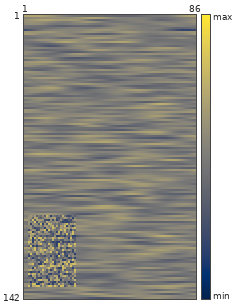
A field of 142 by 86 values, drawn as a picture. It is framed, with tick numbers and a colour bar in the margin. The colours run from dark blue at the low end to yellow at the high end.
Overall the values sit about 50% of the way up the scale. Values change most from cell to cell in the bottom left. An odd patch, rougher than its surroundings, sits in the bottom left. Streaks run across, left to right. Neither half mirrors the other. There is no overall slope.
